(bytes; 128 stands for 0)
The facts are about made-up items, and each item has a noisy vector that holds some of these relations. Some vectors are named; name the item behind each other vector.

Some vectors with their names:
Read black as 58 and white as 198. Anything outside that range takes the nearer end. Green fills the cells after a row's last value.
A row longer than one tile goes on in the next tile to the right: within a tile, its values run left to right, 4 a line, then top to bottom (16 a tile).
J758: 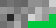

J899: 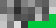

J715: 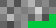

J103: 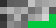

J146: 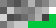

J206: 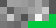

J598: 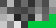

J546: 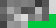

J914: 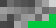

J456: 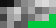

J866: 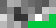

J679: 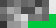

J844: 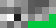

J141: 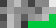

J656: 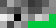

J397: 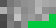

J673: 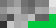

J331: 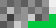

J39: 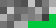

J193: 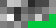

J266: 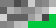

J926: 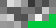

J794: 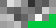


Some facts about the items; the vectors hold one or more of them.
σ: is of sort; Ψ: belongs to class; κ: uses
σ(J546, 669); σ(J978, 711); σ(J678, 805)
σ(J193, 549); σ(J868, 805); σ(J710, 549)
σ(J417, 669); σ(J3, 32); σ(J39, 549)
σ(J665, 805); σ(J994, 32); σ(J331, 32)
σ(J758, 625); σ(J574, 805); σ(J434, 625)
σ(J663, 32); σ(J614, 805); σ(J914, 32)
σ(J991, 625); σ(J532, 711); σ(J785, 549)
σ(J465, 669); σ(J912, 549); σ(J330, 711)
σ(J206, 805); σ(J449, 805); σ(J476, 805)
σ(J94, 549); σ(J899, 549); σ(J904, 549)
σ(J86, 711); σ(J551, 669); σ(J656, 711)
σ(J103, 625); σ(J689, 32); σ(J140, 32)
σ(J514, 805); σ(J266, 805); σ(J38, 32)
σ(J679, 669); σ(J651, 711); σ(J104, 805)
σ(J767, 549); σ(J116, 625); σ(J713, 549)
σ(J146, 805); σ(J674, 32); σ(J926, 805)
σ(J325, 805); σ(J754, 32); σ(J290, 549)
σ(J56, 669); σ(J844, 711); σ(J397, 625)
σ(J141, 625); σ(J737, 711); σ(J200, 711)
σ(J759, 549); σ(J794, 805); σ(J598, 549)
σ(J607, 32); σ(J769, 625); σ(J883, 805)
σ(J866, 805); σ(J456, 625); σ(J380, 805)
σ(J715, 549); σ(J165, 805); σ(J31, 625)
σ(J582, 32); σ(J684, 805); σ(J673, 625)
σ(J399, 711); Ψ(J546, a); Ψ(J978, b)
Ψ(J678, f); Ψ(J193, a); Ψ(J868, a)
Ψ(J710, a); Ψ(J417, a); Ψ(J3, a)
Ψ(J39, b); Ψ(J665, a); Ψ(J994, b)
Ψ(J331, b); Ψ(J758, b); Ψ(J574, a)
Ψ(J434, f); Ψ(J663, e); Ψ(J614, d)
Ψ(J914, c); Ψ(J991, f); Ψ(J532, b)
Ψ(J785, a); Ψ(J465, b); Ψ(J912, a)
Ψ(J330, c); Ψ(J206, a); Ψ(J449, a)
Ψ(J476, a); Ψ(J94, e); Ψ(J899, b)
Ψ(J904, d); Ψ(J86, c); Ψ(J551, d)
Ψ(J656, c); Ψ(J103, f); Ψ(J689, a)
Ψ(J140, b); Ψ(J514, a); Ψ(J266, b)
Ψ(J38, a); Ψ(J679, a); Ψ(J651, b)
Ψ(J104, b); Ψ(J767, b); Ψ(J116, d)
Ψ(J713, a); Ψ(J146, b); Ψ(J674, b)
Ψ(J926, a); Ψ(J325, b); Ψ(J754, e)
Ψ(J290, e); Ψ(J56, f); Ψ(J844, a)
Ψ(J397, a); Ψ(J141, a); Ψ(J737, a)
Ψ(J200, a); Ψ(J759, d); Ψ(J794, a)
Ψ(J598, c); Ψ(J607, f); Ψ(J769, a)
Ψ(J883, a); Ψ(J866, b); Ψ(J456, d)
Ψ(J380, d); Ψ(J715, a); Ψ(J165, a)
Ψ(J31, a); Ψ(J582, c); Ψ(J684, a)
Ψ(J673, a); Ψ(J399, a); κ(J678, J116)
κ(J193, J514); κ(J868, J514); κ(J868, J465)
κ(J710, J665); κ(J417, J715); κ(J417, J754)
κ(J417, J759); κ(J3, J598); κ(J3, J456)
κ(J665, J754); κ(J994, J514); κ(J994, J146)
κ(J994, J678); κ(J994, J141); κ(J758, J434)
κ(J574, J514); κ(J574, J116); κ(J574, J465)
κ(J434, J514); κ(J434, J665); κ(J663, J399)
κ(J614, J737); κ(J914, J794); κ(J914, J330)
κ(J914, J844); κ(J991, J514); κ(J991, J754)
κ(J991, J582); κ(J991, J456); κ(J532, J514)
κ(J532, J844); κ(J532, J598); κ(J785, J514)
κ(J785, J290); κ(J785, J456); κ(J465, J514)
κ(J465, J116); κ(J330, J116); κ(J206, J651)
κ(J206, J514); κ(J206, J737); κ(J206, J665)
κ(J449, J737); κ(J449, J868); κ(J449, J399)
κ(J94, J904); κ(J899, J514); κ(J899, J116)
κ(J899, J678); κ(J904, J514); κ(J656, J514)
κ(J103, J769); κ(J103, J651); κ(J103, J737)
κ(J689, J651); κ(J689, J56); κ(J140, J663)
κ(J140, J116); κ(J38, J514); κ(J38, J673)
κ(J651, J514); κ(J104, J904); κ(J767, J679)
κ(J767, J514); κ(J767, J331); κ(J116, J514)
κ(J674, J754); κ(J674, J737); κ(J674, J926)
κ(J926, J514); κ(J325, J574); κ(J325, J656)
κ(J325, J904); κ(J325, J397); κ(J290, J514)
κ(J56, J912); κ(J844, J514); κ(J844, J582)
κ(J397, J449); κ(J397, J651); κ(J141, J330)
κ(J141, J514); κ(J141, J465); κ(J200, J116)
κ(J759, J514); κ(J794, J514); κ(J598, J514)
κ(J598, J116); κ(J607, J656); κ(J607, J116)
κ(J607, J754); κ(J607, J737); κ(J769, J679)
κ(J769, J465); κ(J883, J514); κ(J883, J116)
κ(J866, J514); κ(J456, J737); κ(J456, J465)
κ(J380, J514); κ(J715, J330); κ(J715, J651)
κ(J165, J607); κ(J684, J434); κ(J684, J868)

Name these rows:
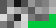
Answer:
J86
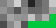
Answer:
J38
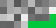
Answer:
J399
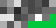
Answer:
J290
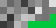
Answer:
J754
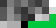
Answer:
J465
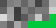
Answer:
J767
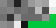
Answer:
J140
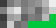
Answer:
J769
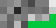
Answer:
J994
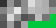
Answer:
J449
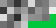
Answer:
J978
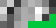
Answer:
J665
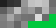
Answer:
J614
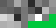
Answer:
J380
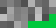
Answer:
J94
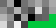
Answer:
J330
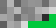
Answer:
J476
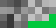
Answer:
J674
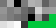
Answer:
J678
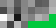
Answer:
J532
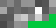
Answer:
J417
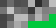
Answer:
J56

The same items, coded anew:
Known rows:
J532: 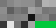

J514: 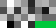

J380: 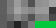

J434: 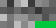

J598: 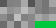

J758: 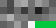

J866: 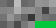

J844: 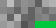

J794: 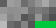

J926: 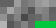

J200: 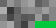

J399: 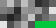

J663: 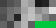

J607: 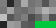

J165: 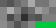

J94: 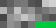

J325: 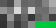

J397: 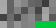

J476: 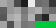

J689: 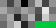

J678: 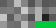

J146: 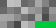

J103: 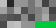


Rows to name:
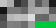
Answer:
J551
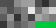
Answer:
J140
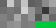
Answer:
J656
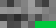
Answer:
J449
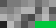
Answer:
J914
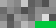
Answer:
J456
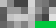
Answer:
J39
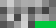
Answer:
J331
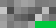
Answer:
J141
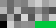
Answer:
J767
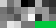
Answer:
J56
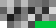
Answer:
J737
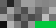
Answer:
J674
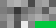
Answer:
J465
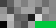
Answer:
J994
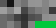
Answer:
J206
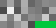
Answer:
J582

